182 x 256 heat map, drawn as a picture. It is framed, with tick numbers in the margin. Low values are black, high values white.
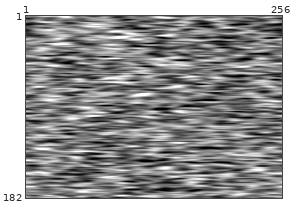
Mirror symmetry: none. Grain: streaks across. Histogram: bell-shaped. Average level on the scale: 50%.
